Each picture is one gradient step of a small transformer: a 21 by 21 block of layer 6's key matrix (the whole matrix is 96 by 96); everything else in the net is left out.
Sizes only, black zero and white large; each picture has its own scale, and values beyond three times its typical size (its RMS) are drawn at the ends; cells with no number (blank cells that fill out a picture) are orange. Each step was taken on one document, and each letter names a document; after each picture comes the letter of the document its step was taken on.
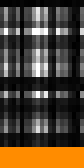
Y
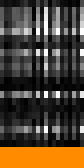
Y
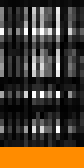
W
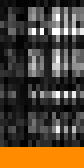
W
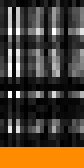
Y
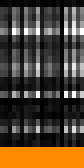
W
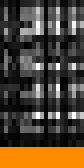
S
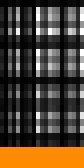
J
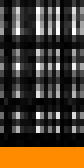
S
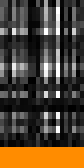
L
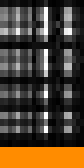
S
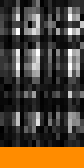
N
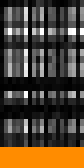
Y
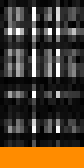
Y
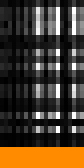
S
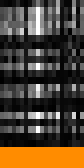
S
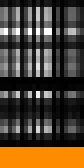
Y
